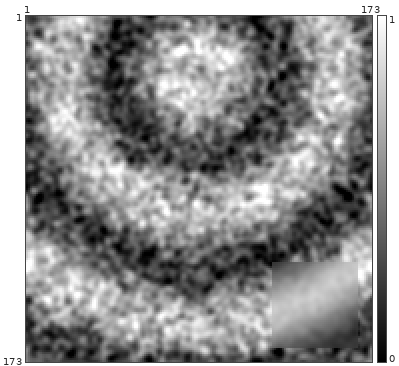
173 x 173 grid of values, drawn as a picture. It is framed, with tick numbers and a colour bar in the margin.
In the bottom right lies a patch that is calmer than the rest. Rings spread out from the top middle. The bottom right is the smoothest part. No single row or column stands out from its neighbours. No overall slope runs across the table.
